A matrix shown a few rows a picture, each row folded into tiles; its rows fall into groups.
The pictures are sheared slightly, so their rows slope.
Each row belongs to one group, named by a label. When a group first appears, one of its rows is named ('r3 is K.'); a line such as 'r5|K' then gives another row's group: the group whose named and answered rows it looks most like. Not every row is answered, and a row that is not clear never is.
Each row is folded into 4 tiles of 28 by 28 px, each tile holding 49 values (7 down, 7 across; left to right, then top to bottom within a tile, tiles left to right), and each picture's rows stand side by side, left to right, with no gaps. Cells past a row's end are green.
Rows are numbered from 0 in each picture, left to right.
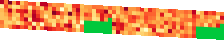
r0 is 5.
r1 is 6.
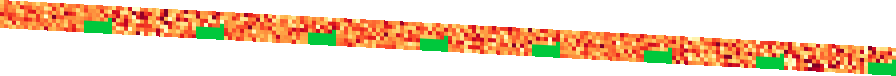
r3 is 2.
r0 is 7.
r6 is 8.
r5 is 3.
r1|7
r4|3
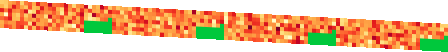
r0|2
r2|7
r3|6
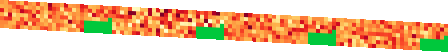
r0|2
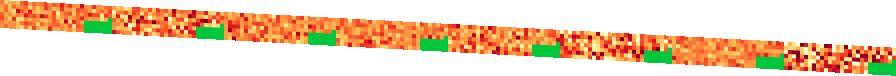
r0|3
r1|3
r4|5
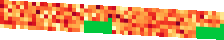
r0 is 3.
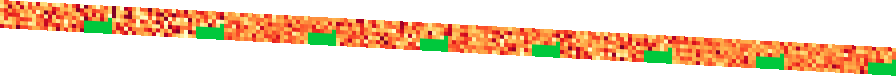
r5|8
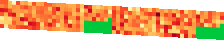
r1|8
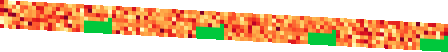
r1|5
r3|3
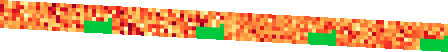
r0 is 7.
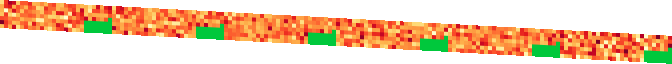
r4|5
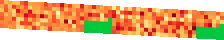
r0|3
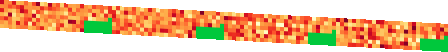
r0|2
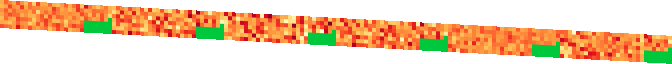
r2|5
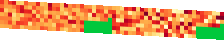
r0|2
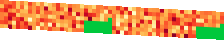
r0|8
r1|8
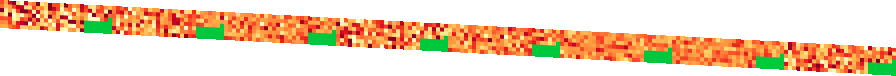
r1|8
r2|3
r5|6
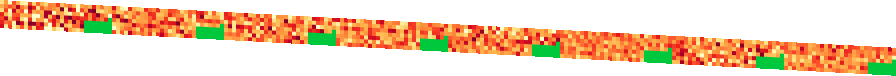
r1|6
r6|8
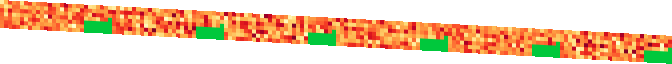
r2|5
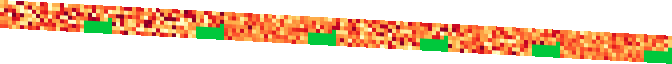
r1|5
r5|7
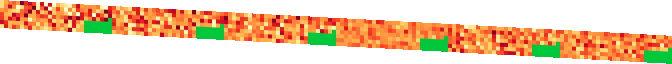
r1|3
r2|7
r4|8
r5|3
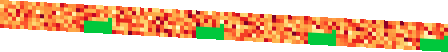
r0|3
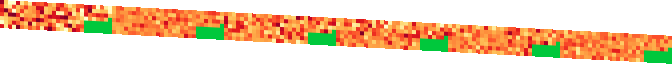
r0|6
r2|7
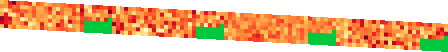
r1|6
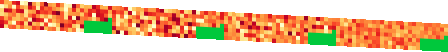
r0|5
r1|8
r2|3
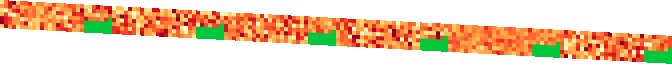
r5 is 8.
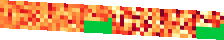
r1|2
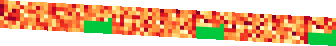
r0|7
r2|2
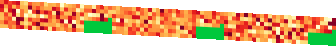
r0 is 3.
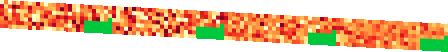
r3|6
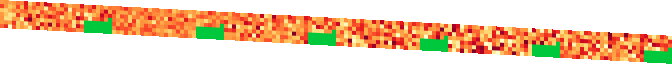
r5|2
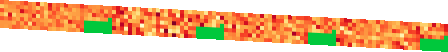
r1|8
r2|2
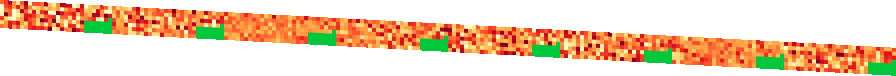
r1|3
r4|8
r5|8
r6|6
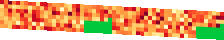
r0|5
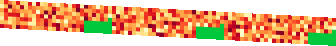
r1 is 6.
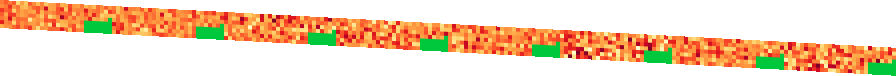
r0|8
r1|6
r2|7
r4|8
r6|2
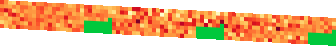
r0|6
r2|7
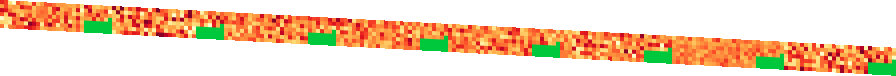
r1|5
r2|7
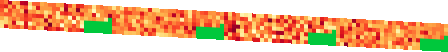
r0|5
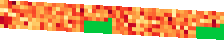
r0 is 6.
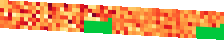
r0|2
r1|8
